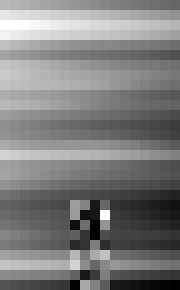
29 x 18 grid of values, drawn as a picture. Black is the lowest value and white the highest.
Values rise toward the top left. Streaks run across, left to right. The top left is the ninth with the highest average. The values follow a bell shape. In the bottom middle lies a patch that is rougher than the rest. The ninth with the lowest average is the bottom right. Values change most from cell to cell in the bottom middle.
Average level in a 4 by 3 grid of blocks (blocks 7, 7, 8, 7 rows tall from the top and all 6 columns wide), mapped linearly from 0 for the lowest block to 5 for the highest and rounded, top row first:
543
431
321
210
